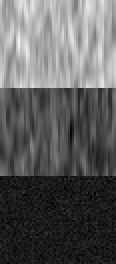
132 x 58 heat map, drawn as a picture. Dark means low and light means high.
It is made of 3 by 1 panels. Panel 1,1: high, streaked downward. Panel 2,1: low, streaked downward. Panel 3,1: very low, fine-grained, faint in contrast.
